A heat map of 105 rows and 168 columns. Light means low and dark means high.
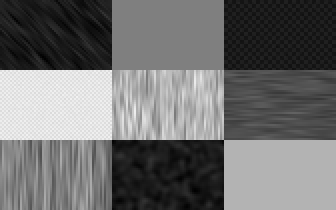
It is made of 3 by 3 panels. Panel 1,1: very high, slanting down to the right, faint in contrast. Panel 1,2: middling, flat. Panel 1,3: very high, checkered, faint in contrast. Panel 2,1: very low, checkered, faint in contrast. Panel 2,2: low, streaked downward. Panel 2,3: high, streaked across, faint in contrast. Panel 3,1: middling, streaked downward. Panel 3,2: very high, blotchy, faint in contrast. Panel 3,3: low, flat.
